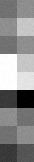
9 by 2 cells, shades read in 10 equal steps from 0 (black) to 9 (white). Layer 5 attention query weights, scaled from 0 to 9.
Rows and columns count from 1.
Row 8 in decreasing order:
5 4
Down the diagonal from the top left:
4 7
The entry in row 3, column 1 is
4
